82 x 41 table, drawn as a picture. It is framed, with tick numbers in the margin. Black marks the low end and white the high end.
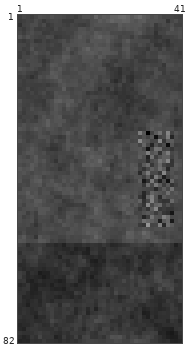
The field is mottled with small blotches. An odd patch, rougher than its surroundings, sits in the middle right. A horizontal seam about 70% of the way down splits the table, and the top part is higher. Values change most from cell to cell in the middle right. No regular stripes run through it.
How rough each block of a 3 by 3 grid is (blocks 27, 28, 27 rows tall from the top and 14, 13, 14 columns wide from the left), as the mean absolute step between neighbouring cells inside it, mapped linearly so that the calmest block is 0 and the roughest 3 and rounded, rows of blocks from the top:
000 | 003 | 000
